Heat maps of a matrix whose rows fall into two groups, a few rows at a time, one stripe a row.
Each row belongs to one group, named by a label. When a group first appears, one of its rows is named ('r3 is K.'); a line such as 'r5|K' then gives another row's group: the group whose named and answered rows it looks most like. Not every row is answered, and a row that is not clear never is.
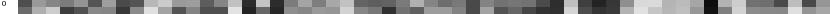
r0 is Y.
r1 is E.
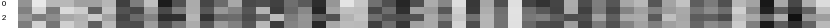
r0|E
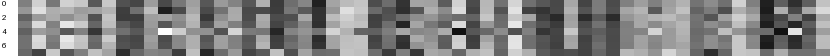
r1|E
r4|Y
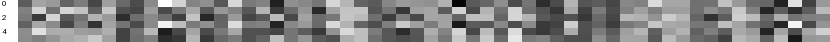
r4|E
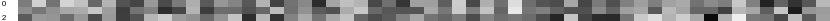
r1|E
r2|Y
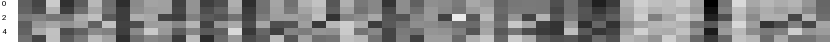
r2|E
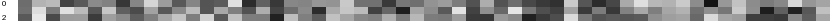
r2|Y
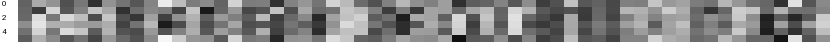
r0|Y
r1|E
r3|E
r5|Y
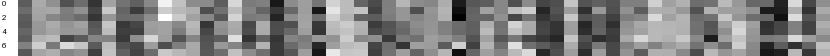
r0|Y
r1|Y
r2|Y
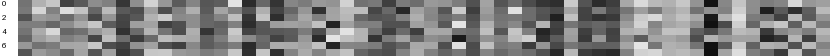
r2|Y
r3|E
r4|E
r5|Y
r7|Y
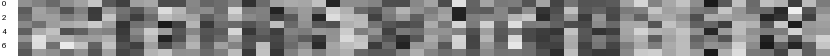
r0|E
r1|Y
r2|Y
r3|E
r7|Y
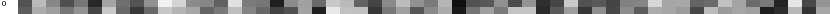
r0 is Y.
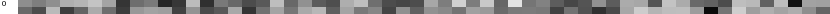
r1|E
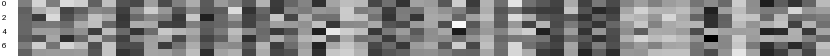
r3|E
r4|Y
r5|E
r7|Y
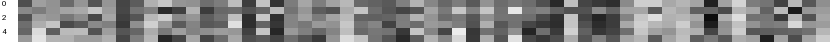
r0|Y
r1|E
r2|Y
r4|Y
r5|E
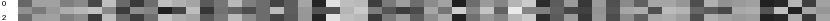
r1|E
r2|Y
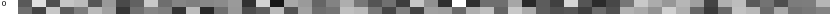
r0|Y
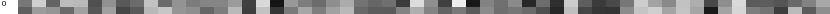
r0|Y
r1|Y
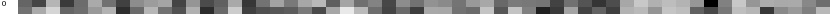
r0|E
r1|E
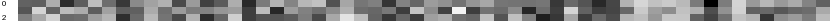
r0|E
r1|Y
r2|E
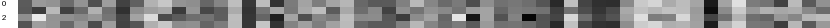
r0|Y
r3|Y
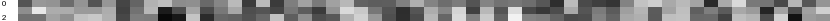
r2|E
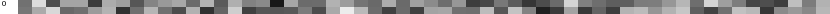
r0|Y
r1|E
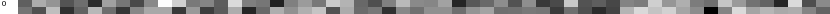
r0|Y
